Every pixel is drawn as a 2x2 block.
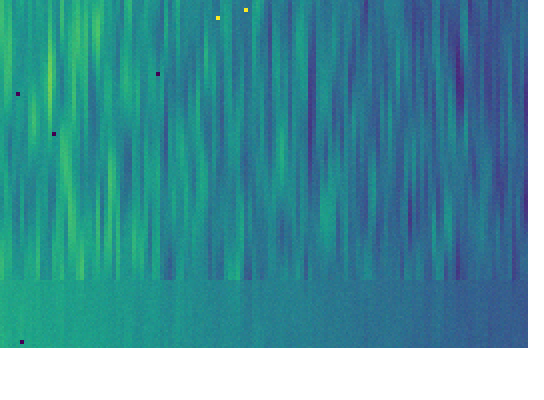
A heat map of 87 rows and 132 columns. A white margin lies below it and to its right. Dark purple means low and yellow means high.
A horizontal seam about 80% of the way down splits the table, and the bottom part is calmer. There is an overall slope up to the left. The grain runs up and down. Six lone cells stand out: two far higher and four far lower than their neighbours. The values follow a bell shape.
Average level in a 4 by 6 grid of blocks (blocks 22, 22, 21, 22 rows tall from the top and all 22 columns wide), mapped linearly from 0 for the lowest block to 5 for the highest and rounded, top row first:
5 4 3 2 1 0 / 4 3 3 2 1 1 / 4 4 3 2 1 1 / 5 4 3 2 1 0
